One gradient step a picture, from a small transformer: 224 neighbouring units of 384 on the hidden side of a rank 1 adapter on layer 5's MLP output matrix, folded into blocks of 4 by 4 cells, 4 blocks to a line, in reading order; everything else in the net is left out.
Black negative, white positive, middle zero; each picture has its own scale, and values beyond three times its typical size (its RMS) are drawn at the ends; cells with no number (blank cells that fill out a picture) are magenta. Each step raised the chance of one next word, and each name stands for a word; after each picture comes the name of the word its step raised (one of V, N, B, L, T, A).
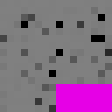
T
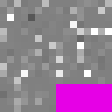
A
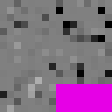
T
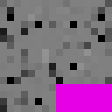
T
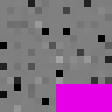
T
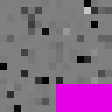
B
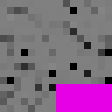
B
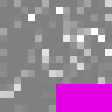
A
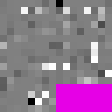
B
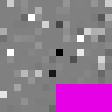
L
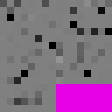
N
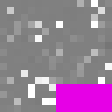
A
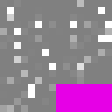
L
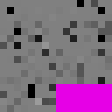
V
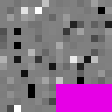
V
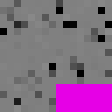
N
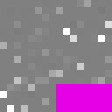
A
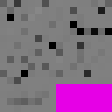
N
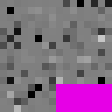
V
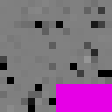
N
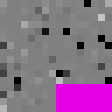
V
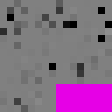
N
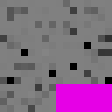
T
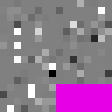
B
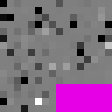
N
